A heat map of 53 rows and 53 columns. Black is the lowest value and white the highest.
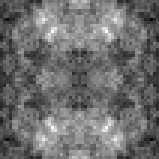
Odd rows or columns: none. Slope: none. Grain: blotchy. Mirror symmetry: left to right and top to bottom.
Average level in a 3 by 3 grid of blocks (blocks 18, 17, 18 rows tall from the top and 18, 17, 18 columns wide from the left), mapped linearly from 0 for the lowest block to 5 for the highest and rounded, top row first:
252
010
252
